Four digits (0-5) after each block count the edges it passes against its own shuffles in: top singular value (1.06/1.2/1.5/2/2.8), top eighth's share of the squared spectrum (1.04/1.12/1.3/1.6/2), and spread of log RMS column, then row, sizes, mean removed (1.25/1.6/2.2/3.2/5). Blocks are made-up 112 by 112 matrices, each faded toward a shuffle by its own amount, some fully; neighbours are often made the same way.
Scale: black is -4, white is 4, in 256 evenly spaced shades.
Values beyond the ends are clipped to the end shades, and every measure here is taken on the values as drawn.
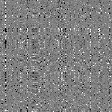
5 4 3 2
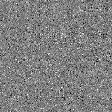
3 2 1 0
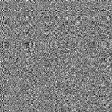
5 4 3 3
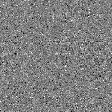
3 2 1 1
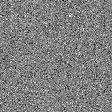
3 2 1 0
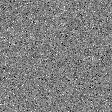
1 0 0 0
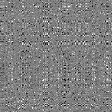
5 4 3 3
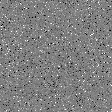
1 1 0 0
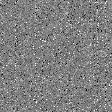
1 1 2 0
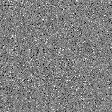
3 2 1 1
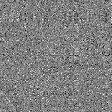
4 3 1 1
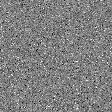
2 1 0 0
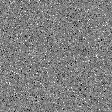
2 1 0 0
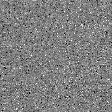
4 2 1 1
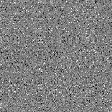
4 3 1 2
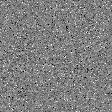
2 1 0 0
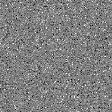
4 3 1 1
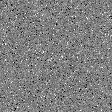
0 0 0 0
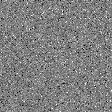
3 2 1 1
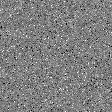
0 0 0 0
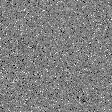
0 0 0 0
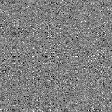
4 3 2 2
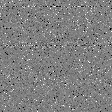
3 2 0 1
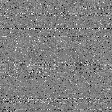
3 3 0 3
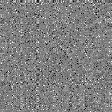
4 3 2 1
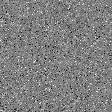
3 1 0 0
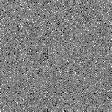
4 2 1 1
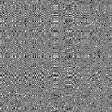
5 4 3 3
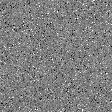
2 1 0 0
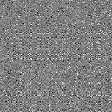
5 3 2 3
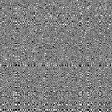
5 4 3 3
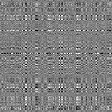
5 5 4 4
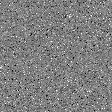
1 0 0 0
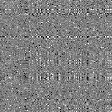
5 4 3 3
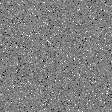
0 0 0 0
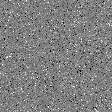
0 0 1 0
